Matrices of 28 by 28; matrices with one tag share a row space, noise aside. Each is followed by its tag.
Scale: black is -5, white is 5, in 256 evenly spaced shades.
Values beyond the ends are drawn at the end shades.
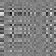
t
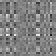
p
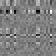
p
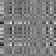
t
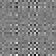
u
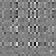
u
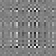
u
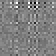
u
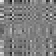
t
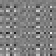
p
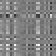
p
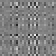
u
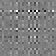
u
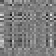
t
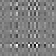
u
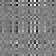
u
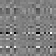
p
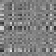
t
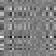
t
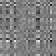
p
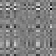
p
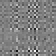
u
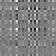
u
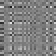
t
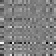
t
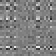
p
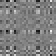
p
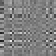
t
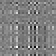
u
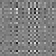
u
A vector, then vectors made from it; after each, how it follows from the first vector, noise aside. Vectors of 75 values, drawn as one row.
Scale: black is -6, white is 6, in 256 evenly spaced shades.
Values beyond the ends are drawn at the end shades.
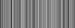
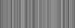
shrunk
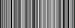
scaled up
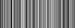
scaled up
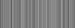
shrunk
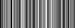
scaled up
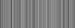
shrunk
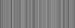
shrunk
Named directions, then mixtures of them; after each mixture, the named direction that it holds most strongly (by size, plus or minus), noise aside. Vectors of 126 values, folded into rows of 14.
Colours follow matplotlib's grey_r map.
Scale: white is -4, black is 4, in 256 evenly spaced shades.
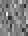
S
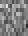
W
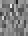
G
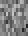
W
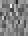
G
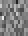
G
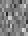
S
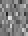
S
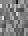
G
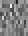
G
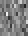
S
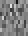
G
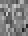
W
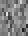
S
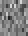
S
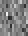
S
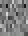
S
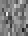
S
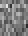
W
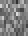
W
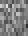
W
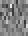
G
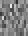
G
